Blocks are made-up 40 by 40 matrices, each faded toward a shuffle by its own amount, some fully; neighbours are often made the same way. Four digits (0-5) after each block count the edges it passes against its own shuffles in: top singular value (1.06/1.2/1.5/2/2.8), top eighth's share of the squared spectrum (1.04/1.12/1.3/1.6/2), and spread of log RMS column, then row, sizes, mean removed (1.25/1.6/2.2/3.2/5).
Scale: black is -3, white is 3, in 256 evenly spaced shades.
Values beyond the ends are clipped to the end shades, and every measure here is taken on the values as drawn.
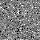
2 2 0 1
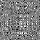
3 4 2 2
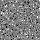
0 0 0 0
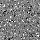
2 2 0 1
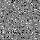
2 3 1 1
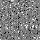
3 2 0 0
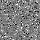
2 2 0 1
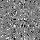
3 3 1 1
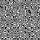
4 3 2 2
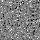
2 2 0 0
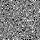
2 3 1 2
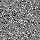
0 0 0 0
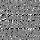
3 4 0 2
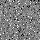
1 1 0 0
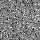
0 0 0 0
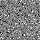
0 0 0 1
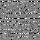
2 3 0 3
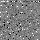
2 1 0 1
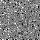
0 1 0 1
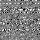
1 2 0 3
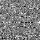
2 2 0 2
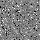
0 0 1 0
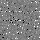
2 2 0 1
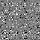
3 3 1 2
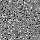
2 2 0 1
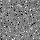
1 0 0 0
